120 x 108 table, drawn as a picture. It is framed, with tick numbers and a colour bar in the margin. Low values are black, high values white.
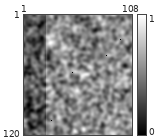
Grain: blotchy. Lone odd cells: 4, each lower than its neighbours. Ninth with the lowest average: bottom left. Seam: vertical, 20% of the way across, the right part higher.
